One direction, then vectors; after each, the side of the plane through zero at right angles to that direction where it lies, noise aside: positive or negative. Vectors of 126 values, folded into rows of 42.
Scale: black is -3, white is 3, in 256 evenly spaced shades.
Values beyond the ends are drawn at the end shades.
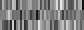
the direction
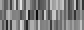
positive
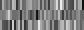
positive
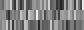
negative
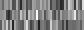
negative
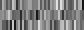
positive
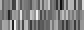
negative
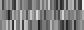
negative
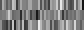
positive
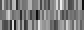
positive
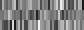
positive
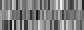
positive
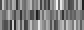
positive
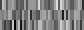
positive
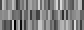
positive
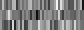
positive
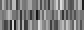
positive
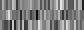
positive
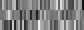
positive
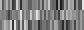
negative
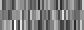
negative
